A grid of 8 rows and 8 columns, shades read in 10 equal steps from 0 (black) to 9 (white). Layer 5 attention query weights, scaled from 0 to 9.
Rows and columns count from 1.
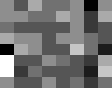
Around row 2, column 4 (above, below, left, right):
4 3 4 6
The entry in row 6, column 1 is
9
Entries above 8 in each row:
0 0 0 0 0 1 1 0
